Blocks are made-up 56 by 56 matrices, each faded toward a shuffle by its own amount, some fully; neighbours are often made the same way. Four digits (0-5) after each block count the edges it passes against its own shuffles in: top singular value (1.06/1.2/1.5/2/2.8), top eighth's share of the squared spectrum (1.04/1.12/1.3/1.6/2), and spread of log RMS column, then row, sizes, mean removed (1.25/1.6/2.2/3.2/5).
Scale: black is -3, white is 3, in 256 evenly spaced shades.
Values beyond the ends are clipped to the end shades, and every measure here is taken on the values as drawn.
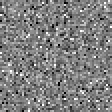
2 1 0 0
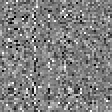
4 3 2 1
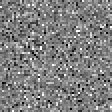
1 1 0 0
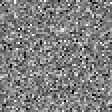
0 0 0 1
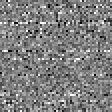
1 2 0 3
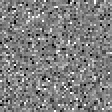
1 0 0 0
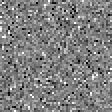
0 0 0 0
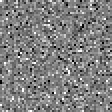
2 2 1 0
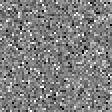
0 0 0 0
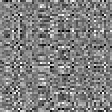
4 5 3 3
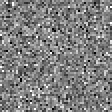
2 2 0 0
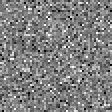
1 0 0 0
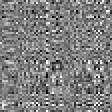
4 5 3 3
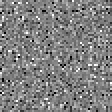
3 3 1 1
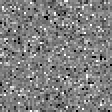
0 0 0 0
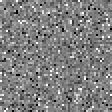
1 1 0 0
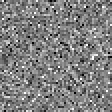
0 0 0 0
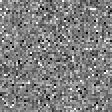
0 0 0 0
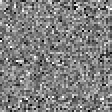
0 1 0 2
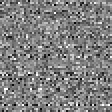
1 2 0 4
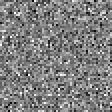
0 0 0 2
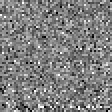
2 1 0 2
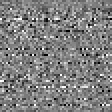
1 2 0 4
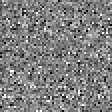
0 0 0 1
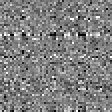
4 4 2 3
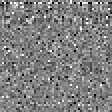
3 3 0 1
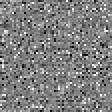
3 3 1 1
